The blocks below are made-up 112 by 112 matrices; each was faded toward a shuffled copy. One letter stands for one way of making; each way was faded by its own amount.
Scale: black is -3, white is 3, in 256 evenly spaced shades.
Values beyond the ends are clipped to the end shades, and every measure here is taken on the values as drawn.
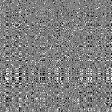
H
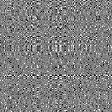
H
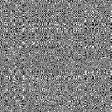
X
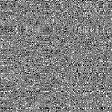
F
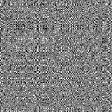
X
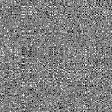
F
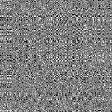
X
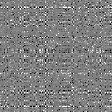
H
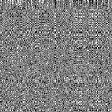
X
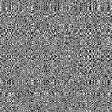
X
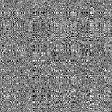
X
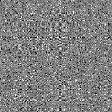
F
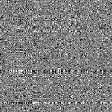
F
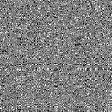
F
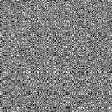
X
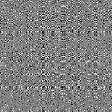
H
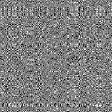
X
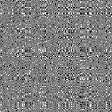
H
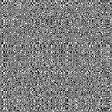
X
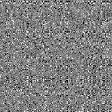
F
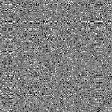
F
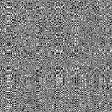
X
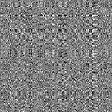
X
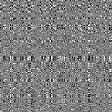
H
